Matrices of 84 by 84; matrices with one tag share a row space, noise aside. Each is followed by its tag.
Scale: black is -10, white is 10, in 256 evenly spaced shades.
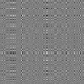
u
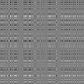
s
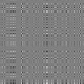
u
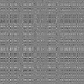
s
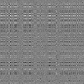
s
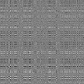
s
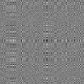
u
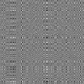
u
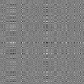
u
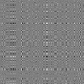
u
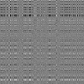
s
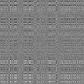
s
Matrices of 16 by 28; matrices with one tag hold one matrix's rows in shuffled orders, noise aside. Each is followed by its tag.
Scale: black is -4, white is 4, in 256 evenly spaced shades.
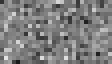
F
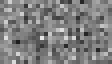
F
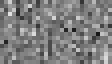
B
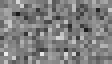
F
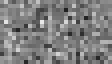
F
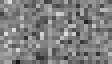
F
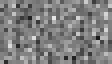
B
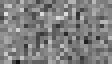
F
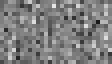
B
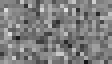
F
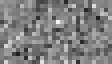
F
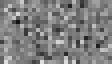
F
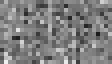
F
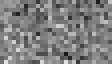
F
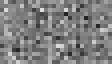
F
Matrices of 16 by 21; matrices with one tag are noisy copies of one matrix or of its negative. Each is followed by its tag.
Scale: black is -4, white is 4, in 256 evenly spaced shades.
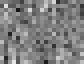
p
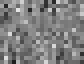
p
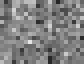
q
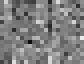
q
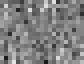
p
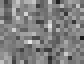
q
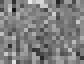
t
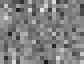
p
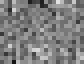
t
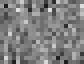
p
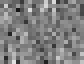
p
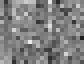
q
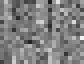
q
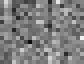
q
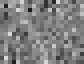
p
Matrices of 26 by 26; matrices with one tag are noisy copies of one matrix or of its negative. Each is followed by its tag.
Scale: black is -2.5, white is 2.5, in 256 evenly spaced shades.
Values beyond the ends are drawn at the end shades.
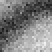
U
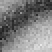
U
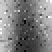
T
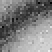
U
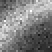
U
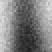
T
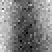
T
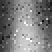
T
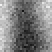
T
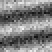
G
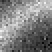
U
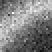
U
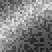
U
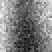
T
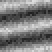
G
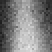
T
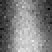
T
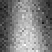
T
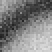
U
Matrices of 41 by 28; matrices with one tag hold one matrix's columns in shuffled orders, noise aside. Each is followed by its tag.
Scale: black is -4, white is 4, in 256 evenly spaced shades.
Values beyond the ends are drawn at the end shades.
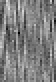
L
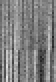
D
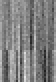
D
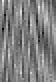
L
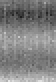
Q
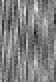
L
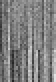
D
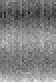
Q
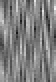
L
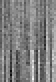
D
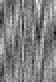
L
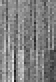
D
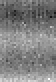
Q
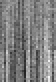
D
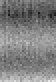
Q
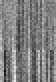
D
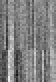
D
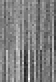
D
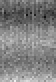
Q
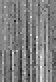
D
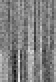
D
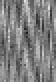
L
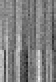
D
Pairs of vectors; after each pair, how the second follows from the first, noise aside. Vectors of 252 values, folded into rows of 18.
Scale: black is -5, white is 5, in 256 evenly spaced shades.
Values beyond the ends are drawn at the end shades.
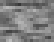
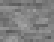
shrunk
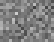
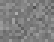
shrunk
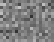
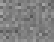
shrunk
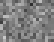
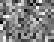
scaled up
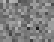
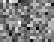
scaled up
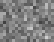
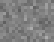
shrunk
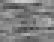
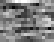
scaled up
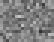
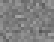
shrunk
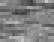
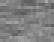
shrunk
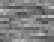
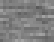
shrunk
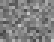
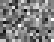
scaled up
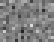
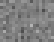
shrunk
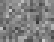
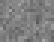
shrunk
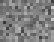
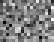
scaled up
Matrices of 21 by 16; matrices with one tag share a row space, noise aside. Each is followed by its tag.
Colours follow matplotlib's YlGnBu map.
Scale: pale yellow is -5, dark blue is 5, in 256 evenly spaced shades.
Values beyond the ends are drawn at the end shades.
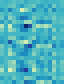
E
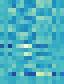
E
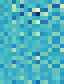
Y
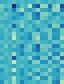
Y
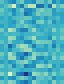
E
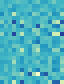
Y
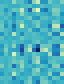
Y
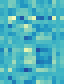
E
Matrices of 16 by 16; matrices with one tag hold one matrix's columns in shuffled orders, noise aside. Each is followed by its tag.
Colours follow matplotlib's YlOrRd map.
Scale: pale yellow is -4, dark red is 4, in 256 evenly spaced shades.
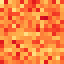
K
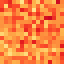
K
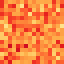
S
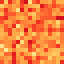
K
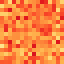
K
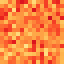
K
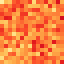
K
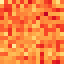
K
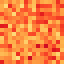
S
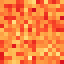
K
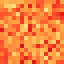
S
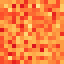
S
